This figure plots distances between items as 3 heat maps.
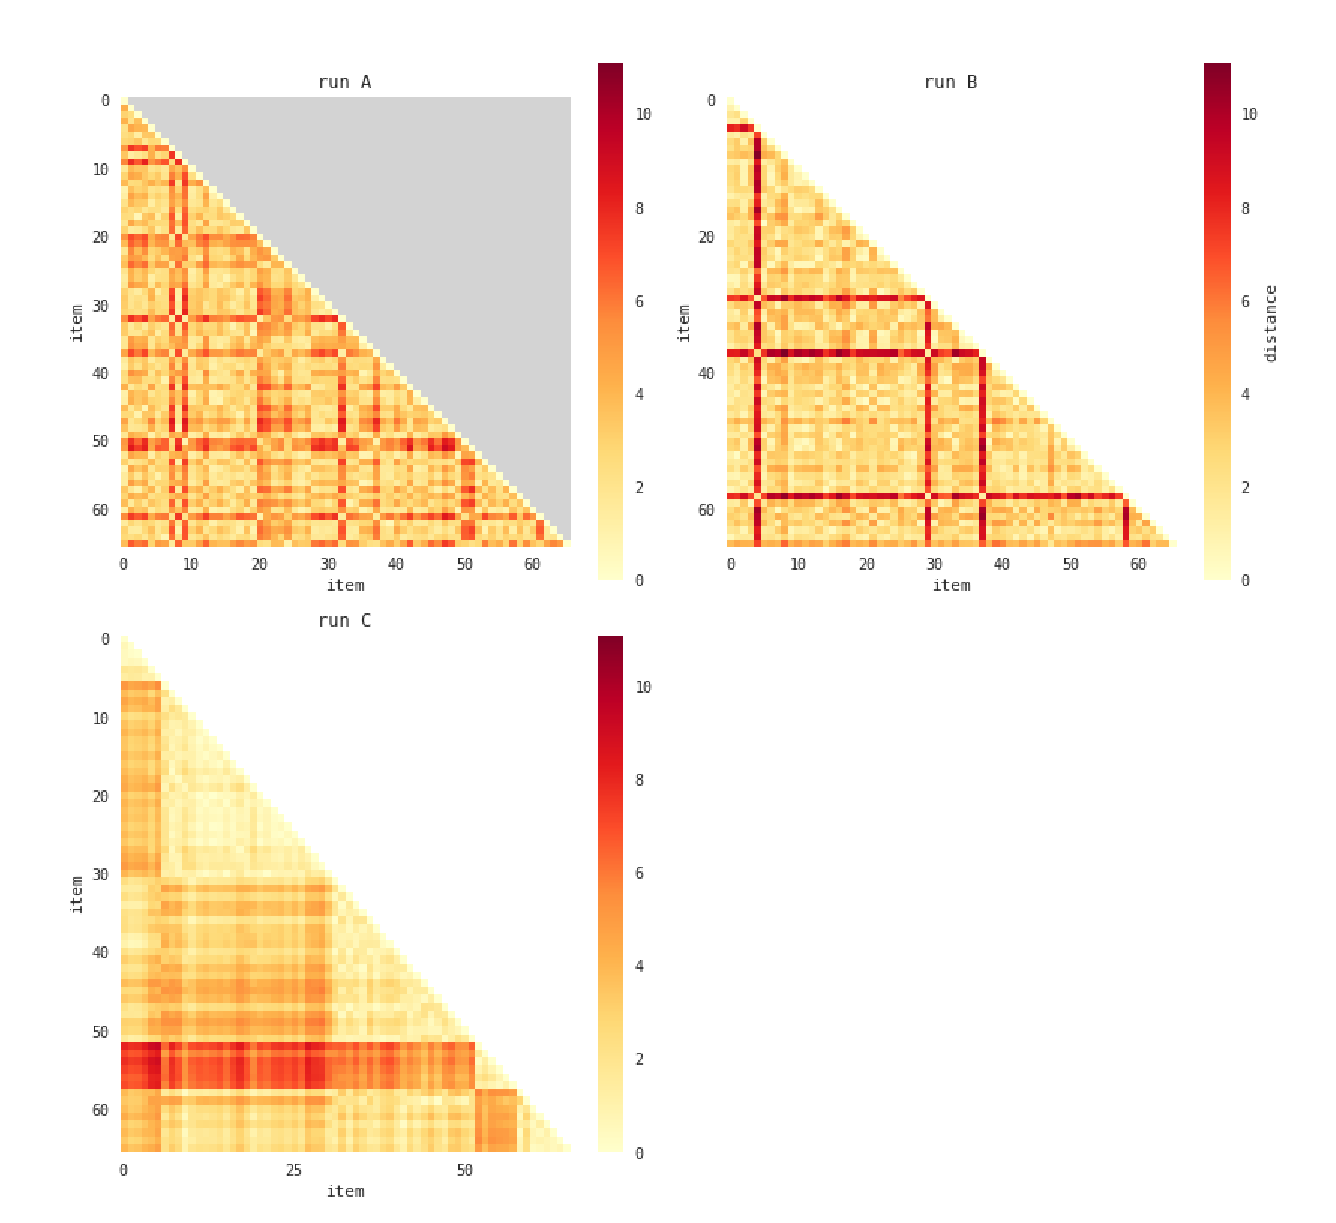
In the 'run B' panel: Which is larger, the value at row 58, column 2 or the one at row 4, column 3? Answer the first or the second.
the first
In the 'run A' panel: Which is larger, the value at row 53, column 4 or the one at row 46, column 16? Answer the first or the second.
the first
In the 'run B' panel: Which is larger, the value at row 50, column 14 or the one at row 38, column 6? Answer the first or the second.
the first
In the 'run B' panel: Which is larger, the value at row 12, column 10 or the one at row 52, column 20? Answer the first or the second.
the second
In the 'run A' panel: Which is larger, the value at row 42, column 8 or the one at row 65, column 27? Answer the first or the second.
the second
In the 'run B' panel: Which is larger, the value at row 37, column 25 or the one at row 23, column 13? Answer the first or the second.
the first
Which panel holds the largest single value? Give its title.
run B
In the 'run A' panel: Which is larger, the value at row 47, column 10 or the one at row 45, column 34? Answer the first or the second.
the first
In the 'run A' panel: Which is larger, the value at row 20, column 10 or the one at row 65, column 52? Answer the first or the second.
the first
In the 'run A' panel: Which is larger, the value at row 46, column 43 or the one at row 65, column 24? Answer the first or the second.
the first
